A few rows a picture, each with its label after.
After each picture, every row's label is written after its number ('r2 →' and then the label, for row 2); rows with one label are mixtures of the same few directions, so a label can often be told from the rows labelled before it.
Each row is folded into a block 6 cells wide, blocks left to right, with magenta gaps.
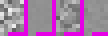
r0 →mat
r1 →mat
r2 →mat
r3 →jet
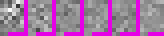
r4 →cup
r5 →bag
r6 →mat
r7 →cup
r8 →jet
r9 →mat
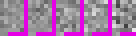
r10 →cup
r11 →cup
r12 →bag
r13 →mat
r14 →cup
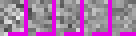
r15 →bag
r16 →jet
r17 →cup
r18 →mat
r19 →cup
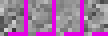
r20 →jet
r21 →mat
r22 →jet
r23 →mat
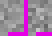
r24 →mat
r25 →bag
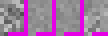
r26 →bag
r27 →bag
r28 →jet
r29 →jet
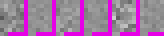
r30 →jet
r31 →bag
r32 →jet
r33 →jet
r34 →mat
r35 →cup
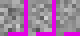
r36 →bag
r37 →bag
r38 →cup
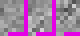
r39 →jet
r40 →jet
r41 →cup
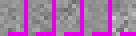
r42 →bag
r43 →bag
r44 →cup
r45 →jet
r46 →jet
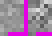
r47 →mat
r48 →cup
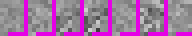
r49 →bag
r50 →bag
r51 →jet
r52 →jet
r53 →bag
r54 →bag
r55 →mat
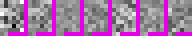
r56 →cup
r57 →cup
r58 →bag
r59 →bag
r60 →bag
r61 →bag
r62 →jet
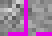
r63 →cup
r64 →jet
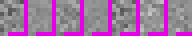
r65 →mat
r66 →bag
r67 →bag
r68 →jet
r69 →mat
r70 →mat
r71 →bag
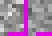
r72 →mat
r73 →jet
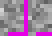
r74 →jet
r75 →mat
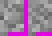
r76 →mat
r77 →bag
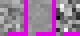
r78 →bag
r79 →mat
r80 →jet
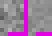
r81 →jet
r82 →jet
